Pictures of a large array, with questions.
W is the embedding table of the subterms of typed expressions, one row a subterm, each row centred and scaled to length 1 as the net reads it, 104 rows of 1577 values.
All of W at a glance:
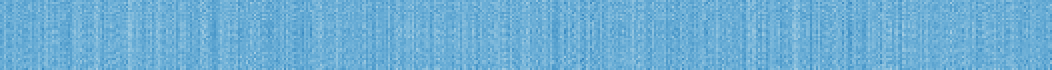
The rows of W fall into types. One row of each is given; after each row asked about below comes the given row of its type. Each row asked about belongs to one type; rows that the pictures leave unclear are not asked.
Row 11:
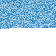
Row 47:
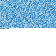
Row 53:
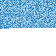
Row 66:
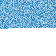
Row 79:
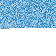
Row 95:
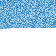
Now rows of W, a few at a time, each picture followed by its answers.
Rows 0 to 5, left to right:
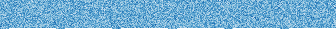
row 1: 66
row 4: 66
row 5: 79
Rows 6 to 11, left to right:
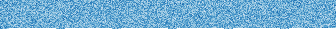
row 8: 95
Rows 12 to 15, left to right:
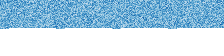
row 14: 66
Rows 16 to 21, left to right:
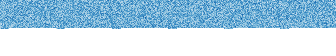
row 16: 66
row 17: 66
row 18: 53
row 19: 53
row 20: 11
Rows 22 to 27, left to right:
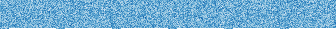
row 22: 47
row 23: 66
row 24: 53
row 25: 53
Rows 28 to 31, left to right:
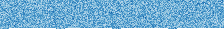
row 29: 11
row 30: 53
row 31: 79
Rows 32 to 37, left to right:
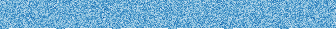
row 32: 47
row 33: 79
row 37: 53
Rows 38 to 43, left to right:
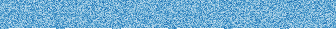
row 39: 53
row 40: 11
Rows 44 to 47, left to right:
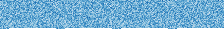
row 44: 79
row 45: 79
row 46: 79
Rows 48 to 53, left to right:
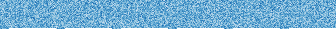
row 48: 53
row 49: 79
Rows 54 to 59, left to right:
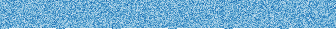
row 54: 11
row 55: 79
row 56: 11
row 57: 47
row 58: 95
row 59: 47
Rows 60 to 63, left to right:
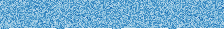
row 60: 79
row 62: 11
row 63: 66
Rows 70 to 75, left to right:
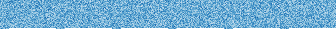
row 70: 95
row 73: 66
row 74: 79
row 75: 53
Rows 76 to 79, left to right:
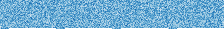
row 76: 79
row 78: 66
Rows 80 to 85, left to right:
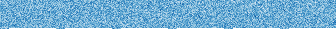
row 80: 47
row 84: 53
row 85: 95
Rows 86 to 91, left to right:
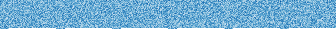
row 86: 66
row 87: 47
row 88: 47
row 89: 79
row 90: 66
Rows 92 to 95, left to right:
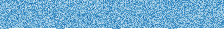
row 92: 11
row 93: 66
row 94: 66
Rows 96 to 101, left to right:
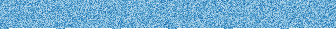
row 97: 47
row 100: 53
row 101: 47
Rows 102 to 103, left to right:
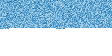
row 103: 47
